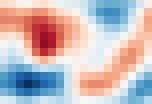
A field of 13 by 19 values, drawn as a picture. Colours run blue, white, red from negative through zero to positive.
Lone odd cells: none. Average level on the scale: 50%. Ninth with the lowest average: bottom left. Stripes: none.
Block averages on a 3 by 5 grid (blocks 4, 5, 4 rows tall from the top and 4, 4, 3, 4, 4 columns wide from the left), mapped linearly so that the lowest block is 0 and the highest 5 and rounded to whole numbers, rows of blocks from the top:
55313 | 35434 | 00341
